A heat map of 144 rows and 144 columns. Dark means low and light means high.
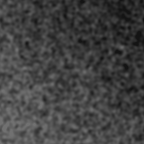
No row or column stands out. The field is mottled with small blotches. There are no regular stripes. There is an overall slope up to the bottom left. The top right is the ninth with the lowest average. The bottom left is the ninth with the highest average.
